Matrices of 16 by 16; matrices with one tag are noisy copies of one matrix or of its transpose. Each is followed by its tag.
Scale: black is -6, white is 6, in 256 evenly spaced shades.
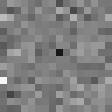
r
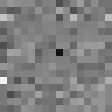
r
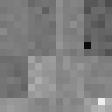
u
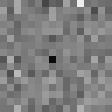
r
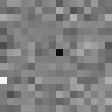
r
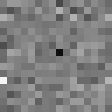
r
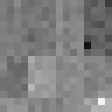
u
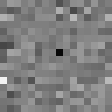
r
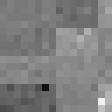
u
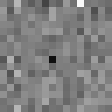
r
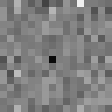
r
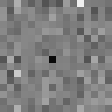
r
